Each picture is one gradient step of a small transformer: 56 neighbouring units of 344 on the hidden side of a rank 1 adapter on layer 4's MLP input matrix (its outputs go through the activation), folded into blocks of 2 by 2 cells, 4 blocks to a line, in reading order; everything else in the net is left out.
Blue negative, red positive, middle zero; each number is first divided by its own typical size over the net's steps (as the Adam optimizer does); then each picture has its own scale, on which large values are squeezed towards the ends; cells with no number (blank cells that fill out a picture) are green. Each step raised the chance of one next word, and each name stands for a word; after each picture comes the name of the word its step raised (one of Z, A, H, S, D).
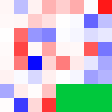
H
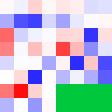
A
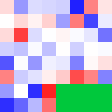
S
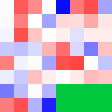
S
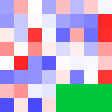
A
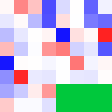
S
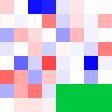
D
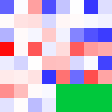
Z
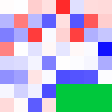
S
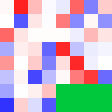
D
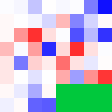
Z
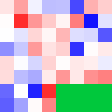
S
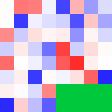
D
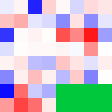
A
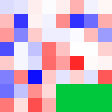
H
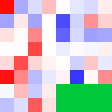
A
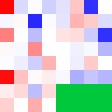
Z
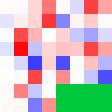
A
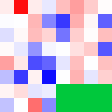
D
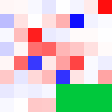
H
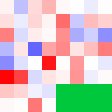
H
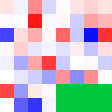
Z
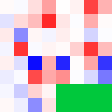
A
